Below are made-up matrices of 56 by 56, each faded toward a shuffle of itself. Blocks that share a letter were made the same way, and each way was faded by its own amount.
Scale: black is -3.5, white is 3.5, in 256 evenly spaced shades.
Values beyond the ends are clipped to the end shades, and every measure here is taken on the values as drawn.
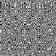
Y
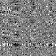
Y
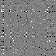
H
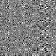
Y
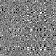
Y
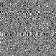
Y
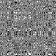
Y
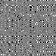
H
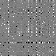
H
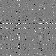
H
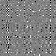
H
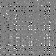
H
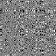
Y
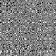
Y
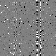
H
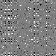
H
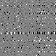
H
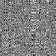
Y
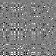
H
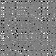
H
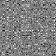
Y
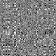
Y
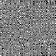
Y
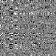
Y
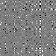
H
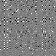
H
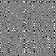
H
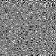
Y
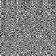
Y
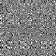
Y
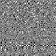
Y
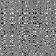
H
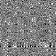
Y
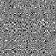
Y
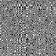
Y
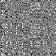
Y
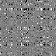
H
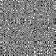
Y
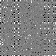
H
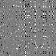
H
